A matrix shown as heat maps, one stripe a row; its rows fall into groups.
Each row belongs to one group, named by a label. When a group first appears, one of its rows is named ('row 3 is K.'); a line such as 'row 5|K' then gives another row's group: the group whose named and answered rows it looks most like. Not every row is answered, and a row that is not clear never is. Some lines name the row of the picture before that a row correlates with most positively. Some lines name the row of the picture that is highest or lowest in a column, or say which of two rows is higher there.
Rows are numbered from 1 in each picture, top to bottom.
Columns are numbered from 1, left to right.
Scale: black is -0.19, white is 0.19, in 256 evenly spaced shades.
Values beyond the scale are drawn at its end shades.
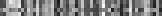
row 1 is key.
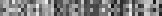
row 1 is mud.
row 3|key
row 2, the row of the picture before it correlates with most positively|3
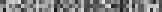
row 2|mud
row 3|key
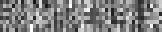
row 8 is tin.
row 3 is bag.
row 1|bag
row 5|bag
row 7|tin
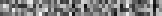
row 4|bag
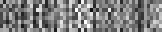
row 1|key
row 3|bag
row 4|tin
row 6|bag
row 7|tin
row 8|key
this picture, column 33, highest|4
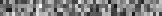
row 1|tin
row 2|bag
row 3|bag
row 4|mud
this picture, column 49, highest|4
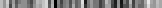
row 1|mud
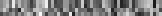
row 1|mud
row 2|mud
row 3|mud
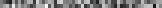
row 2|mud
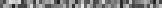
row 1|key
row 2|tin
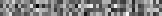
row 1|mud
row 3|mud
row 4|tin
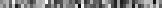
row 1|mud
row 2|mud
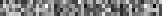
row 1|tin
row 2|key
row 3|mud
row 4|key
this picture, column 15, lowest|1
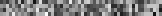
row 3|key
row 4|mud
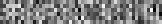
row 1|tin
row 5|mud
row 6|bag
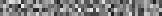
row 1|key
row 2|mud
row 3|tin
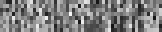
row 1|bag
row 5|mud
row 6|mud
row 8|mud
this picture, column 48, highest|1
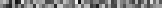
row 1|mud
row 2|bag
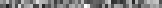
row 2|bag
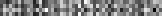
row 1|bag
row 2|tin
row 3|key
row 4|tin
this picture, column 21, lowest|3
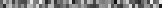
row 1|tin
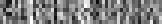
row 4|bag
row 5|tin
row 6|tin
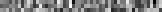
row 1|bag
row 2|bag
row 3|mud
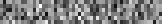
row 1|key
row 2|bag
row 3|bag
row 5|tin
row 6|mud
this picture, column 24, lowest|6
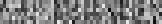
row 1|key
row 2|key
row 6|bag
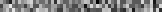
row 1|bag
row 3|mud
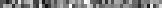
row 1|bag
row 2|tin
